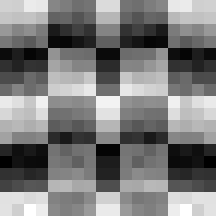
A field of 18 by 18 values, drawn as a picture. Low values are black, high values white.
No single row or column stands out from its neighbours. Horizontal stripes repeat 2 times down the table. Overall the values sit about 50% of the way up the scale. No overall slope runs across the table. The left and right halves mirror each other.
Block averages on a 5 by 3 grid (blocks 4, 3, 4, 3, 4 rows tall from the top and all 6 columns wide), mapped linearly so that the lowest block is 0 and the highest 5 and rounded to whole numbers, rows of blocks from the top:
3 2 3
1 2 1
5 5 5
0 1 0
4 4 4
